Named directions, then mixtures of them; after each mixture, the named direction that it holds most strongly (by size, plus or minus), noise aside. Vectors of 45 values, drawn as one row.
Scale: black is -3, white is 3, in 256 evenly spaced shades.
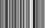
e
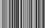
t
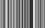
e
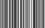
e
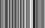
e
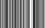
e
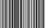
t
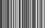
t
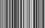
e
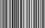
t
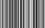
e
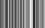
e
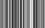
e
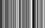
t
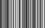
t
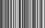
t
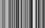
t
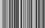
t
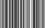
e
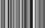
e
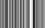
e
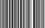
e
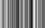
e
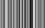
e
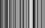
e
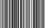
e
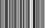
e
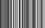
t
